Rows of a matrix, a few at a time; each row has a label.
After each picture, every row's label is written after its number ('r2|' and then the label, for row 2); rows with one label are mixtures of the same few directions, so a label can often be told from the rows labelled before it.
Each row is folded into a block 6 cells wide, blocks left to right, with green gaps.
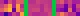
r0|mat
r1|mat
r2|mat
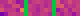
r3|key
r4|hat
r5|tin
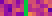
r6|hat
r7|key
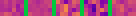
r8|mat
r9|key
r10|hat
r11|hat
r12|hat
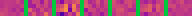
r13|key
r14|tin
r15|mat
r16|tin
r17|hat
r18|mat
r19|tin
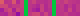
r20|tin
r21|mat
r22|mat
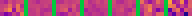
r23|mat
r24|hat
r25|mat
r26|tin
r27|hat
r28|hat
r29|tin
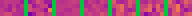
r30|mat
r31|key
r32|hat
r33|tin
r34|hat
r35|mat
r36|hat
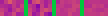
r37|hat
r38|hat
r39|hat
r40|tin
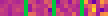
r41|hat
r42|key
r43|tin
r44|hat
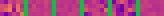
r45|mat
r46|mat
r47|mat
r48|key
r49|hat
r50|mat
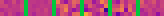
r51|tin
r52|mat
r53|hat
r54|key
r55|mat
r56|tin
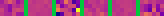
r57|hat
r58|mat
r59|key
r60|tin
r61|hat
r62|mat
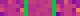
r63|key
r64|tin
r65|key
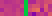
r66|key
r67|mat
